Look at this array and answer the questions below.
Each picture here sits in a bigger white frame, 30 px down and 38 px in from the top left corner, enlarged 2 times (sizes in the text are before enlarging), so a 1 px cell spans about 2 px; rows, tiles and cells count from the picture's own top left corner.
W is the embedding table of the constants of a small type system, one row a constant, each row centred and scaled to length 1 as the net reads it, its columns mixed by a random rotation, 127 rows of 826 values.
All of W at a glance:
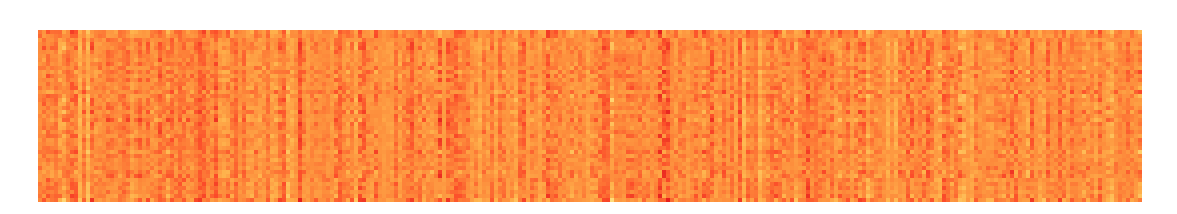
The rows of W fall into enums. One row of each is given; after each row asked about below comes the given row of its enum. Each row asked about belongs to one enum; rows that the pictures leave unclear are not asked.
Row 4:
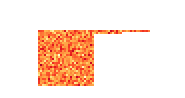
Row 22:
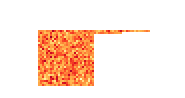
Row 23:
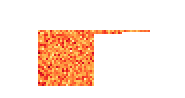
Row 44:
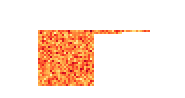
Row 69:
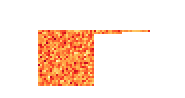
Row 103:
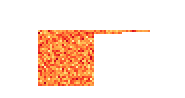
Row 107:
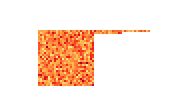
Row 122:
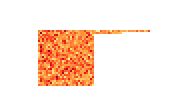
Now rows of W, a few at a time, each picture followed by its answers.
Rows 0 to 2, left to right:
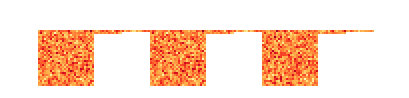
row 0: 44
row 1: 44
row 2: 22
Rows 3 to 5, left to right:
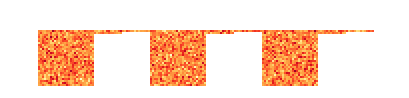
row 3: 22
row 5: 44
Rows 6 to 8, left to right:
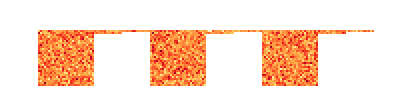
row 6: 103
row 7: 122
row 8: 107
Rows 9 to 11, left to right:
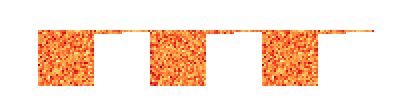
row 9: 69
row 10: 23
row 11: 69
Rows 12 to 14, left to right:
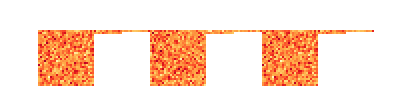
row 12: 69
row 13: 122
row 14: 69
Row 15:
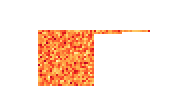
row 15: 69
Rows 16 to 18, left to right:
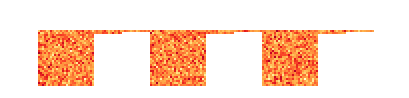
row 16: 23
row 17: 103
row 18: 22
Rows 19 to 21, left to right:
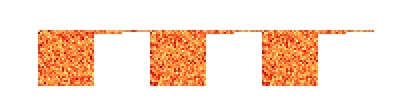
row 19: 103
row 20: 23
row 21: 23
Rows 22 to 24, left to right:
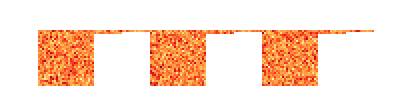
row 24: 103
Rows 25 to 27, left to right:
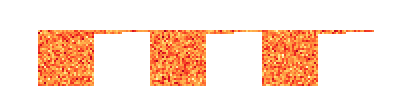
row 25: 103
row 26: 22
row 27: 4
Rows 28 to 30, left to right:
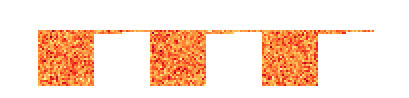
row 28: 22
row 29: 122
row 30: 107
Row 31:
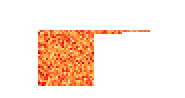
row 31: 23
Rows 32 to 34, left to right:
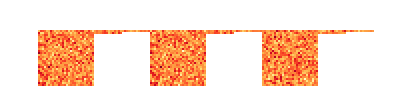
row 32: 23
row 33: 23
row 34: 22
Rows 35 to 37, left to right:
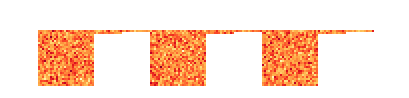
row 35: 22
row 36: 23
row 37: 69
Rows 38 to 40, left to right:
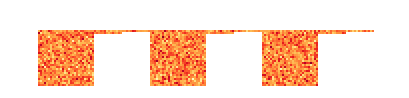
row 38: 103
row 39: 22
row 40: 107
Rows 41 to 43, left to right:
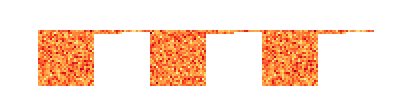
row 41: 44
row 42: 103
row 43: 44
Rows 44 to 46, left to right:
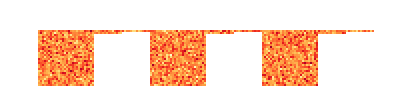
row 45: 4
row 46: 107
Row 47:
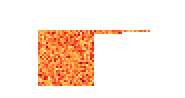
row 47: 107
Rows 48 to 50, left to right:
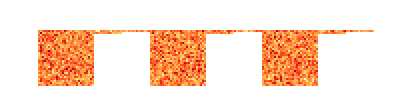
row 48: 122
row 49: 44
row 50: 22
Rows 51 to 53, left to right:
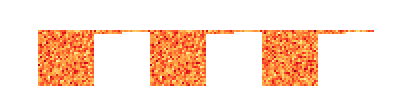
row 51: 69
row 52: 69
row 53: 44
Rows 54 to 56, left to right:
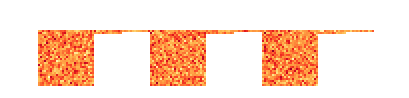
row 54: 69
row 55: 103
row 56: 122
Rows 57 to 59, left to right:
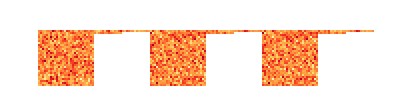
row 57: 22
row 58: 103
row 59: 103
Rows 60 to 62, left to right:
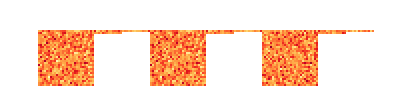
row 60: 69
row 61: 69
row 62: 107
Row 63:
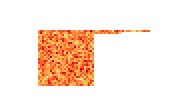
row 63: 44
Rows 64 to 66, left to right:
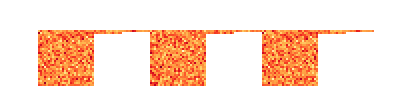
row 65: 23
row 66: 103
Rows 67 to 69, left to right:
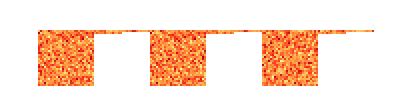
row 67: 103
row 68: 103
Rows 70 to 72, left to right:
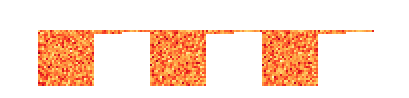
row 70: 23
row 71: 69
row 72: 69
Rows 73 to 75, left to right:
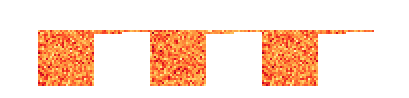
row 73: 23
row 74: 122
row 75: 23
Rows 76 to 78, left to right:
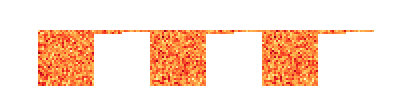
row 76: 23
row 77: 22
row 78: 22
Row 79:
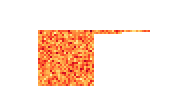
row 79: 44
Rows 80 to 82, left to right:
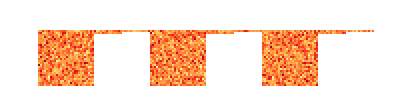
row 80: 69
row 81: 103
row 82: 107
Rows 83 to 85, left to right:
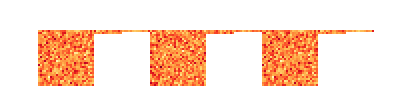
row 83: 69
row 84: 23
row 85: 69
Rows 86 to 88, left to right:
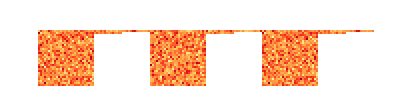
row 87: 69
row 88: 103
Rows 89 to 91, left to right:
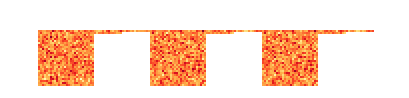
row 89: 22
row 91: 44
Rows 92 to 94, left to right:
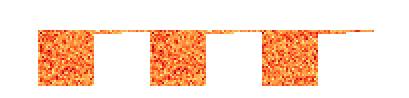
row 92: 122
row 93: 122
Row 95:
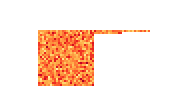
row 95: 107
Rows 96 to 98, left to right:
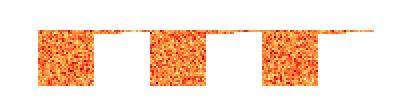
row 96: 44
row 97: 103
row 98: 22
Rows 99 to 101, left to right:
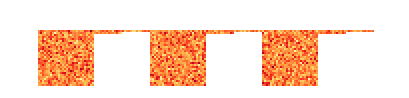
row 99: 44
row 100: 107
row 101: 23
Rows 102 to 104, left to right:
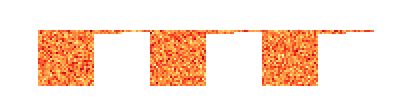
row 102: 44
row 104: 4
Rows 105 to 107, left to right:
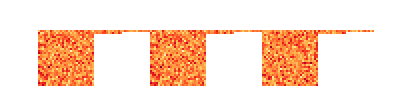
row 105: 23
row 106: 23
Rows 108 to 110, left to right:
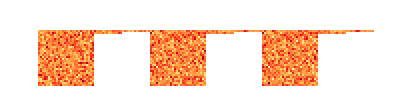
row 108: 107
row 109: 103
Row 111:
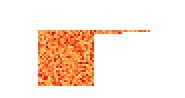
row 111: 107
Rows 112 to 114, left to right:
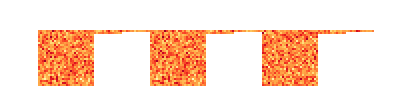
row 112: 22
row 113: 22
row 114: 103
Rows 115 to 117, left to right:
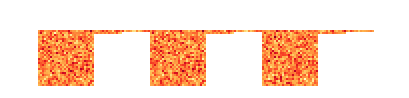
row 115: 44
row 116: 44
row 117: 22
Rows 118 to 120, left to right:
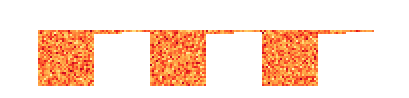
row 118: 44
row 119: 69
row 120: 103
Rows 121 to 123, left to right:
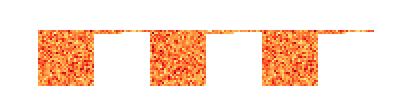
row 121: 44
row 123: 44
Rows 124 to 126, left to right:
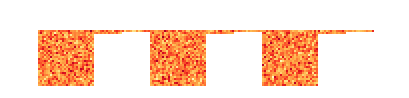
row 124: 44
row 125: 22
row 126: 69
